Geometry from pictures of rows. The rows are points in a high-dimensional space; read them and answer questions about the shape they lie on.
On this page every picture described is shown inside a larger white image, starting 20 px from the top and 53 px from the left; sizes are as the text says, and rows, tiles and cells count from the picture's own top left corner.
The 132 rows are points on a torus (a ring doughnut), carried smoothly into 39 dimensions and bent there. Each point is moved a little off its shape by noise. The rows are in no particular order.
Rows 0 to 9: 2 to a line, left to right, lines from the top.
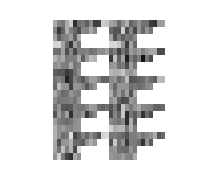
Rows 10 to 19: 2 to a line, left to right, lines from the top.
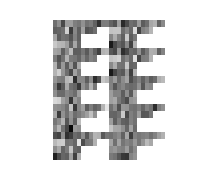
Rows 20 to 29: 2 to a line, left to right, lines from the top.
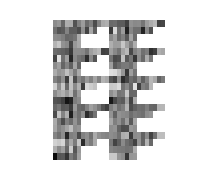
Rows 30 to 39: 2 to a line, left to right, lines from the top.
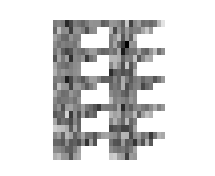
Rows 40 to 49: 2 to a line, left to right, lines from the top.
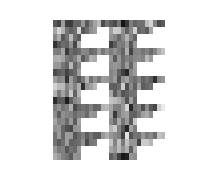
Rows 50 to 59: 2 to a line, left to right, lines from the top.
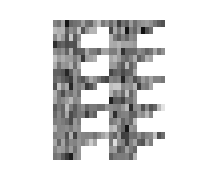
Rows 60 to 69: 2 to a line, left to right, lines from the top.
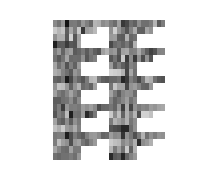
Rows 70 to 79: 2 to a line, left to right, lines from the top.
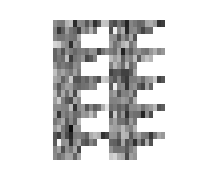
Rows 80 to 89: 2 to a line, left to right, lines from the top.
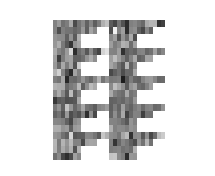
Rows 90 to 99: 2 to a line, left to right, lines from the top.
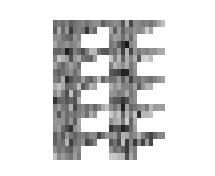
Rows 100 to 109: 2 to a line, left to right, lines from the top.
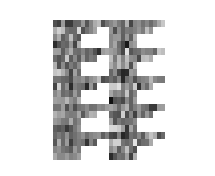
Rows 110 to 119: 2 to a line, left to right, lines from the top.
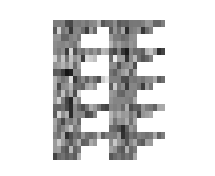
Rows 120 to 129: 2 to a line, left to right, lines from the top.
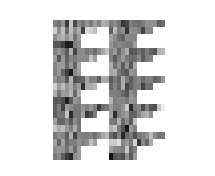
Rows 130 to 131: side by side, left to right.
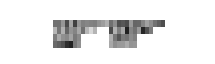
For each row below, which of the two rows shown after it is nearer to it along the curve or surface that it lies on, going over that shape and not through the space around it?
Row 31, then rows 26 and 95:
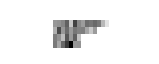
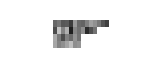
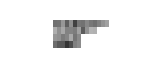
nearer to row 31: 95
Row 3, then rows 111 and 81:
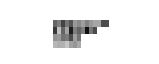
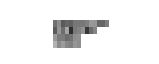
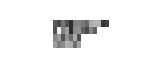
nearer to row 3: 81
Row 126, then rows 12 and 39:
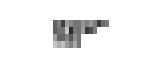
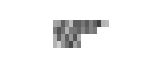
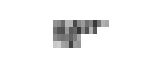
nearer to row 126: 12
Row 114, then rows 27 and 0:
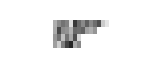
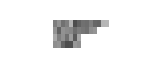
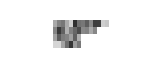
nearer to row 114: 0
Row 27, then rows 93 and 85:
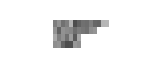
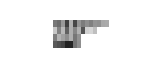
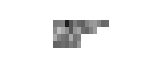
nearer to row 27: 93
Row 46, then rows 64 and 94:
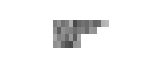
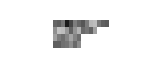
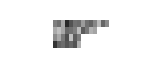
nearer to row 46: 94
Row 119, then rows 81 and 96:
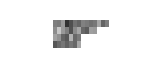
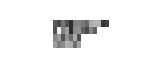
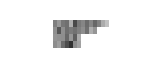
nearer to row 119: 81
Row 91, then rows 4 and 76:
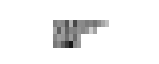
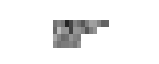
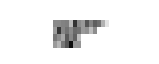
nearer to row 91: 76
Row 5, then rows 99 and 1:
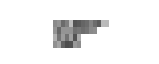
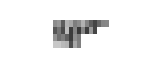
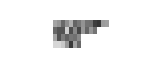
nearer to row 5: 1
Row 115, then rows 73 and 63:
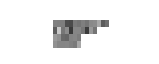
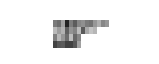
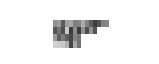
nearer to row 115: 73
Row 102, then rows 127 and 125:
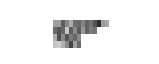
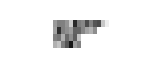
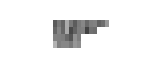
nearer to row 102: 125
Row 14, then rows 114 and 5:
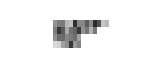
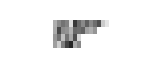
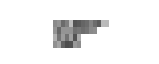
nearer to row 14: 114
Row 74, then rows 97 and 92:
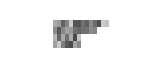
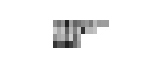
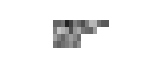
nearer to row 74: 97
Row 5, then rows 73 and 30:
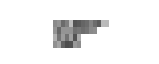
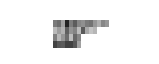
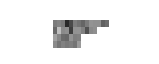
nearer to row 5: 73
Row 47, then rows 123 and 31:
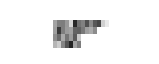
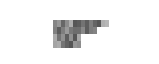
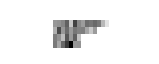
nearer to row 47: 31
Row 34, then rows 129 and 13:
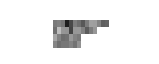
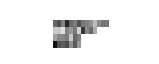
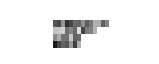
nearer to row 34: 129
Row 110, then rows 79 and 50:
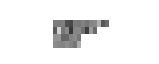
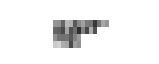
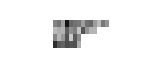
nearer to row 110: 50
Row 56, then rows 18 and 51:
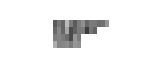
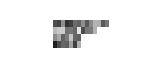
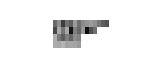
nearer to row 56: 51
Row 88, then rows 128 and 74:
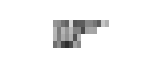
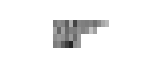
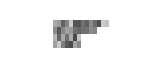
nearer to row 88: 74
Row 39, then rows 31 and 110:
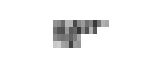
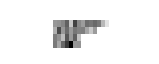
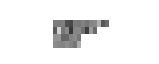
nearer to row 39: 31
